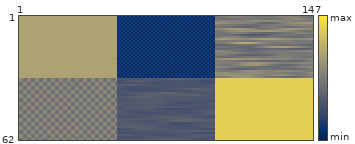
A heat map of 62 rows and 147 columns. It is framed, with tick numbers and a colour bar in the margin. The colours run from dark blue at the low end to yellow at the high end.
It is made of 2 by 3 panels. Panel 1,1: high, flat. Panel 1,2: very low, checkered, faint in contrast. Panel 1,3: middling, streaked across. Panel 2,1: middling, checkered. Panel 2,2: low, streaked across, faint in contrast. Panel 2,3: very high, flat.
